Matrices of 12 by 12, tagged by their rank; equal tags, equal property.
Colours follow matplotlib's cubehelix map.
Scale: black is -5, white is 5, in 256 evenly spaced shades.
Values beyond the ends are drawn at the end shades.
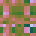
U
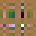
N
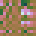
U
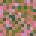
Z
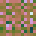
U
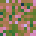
Z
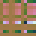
N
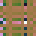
N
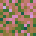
Z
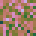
Z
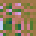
U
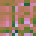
U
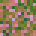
Z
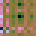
U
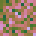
Z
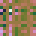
U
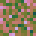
Z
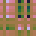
N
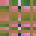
N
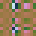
N
